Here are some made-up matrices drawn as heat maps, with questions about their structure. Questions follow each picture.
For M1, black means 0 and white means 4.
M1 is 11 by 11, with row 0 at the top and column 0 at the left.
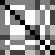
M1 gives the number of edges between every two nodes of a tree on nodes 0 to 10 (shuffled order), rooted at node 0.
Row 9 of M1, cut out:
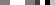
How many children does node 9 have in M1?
0
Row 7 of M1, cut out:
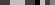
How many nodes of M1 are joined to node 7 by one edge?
5
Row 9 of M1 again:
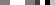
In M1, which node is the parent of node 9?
7
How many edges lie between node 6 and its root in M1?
2
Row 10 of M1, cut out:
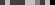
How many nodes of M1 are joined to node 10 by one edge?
5
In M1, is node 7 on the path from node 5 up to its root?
yes
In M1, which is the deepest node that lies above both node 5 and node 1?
7
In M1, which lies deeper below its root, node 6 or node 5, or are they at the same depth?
the same depth
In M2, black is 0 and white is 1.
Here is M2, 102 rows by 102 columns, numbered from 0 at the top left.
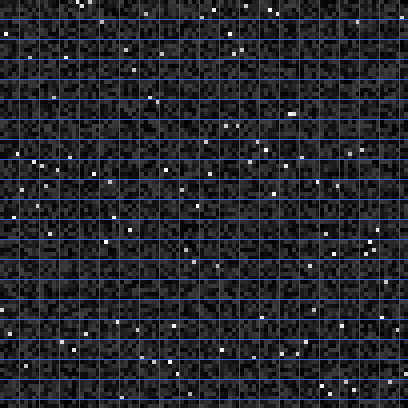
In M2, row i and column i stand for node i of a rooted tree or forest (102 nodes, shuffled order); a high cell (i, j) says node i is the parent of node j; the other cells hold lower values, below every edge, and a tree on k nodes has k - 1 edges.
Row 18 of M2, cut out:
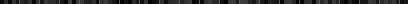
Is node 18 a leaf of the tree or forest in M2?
yes
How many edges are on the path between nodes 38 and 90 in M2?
1
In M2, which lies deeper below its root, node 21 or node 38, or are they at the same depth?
node 21
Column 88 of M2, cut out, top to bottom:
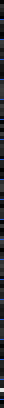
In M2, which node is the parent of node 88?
97
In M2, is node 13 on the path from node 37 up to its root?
no
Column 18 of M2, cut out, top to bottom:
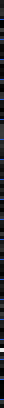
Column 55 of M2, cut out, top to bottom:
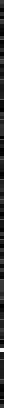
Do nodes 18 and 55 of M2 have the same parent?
yes
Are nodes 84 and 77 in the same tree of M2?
yes
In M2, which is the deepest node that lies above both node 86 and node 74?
95
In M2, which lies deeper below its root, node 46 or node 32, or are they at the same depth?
node 32
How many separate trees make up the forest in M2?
2
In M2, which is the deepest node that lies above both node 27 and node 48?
45
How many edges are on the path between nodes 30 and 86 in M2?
8
